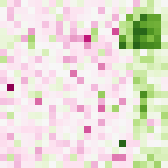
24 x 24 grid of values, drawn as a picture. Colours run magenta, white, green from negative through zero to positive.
Stripes: none. Seam: vertical, 80% of the way across, the right part higher. Mirror symmetry: none. Odd patch: higher, in the top right.
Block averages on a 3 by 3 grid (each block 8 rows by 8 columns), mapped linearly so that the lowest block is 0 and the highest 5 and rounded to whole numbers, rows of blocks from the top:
1 0 5 / 0 0 3 / 0 0 2
